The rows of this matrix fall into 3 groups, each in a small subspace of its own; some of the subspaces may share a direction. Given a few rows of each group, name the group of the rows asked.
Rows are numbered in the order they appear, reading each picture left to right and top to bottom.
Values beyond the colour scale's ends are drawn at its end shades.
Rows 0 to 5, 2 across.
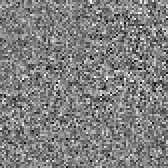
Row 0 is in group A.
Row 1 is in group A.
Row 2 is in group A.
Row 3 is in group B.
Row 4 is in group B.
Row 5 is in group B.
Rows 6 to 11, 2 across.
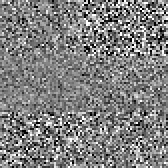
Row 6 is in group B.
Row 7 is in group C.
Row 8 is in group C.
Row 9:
A
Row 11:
B
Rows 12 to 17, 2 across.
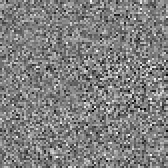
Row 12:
C
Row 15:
C
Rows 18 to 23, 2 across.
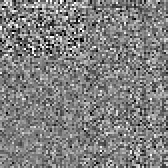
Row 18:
A
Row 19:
A
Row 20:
B
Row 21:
C
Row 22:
C
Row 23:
C
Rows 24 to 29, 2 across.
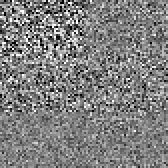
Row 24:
A
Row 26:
A
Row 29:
A
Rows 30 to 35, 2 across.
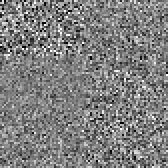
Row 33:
C
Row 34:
C
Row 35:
A
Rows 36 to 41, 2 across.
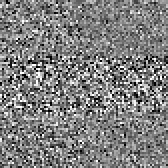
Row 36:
B
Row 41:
B
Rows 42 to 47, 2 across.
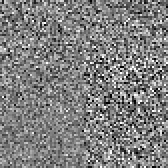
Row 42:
C
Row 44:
B
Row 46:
C
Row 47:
A
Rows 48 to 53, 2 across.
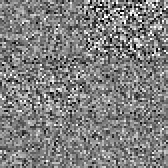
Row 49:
A
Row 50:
A
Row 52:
A
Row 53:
A
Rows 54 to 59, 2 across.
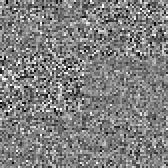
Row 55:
C
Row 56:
C
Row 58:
A
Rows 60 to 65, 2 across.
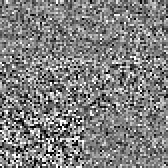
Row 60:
C
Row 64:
B
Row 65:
B
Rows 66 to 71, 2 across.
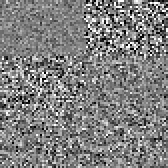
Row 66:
B
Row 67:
B
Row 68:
C
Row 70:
C
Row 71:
B
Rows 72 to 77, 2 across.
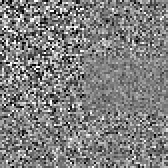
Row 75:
A
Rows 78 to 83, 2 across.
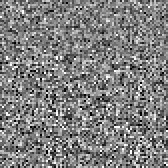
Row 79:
A
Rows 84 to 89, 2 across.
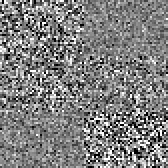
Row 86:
C
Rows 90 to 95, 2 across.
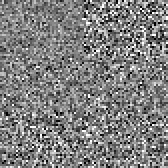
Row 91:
C
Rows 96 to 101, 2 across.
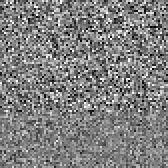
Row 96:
B
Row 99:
C
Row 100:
A
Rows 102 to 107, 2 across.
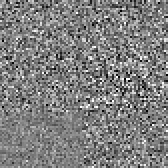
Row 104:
B
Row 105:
C
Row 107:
C
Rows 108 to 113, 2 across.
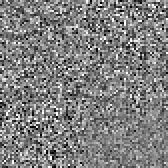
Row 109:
B
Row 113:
B
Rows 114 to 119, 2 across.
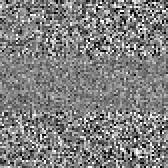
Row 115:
B
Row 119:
A
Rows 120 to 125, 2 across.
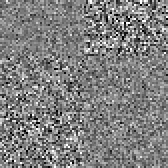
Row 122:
B
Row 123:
C
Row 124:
B
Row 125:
A
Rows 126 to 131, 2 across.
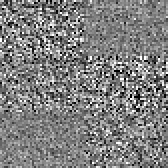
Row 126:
A
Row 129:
B
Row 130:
A
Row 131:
B
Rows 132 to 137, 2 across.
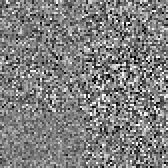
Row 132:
B
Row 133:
C
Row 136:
C
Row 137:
B
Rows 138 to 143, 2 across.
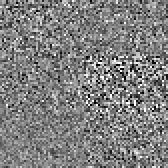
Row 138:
B
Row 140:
B
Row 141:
B
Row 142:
A
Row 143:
A
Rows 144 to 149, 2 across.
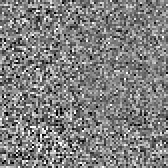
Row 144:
A
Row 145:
B
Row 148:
C
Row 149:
A
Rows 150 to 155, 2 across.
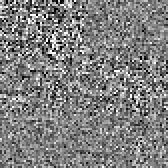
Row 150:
B
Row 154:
A
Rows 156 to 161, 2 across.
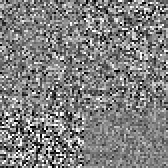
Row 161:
C
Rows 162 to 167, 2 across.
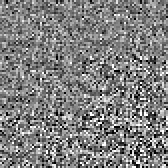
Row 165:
A
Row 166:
C
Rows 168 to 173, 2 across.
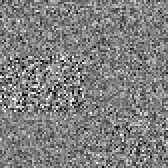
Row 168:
B
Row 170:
B
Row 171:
C
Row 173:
B
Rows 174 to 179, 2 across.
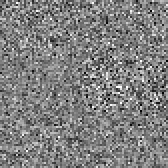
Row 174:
A
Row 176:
B
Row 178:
B
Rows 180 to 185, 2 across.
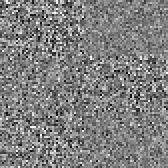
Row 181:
B
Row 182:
B
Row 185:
B
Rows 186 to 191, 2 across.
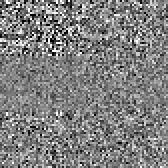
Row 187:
A
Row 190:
B
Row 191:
B
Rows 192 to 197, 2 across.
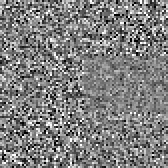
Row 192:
A
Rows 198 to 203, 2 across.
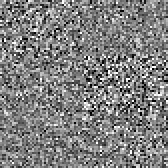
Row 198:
B
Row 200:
B
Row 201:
C
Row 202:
A
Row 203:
C
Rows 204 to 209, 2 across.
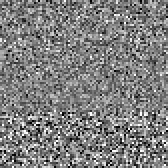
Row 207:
A
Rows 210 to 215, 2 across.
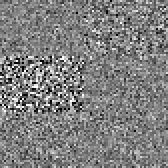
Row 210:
B
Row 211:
B
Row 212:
B
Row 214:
A
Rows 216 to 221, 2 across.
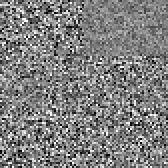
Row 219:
B
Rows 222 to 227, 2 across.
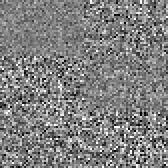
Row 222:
C
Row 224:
C
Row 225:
C
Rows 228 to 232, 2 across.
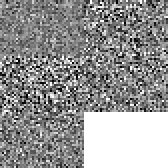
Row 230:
A
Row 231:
B
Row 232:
B
